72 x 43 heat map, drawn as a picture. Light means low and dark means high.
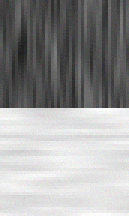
The table splits into 2 rows of 1 panel. Panel 1,1: high, streaked downward. Panel 2,1: very low, streaked across, faint in contrast.
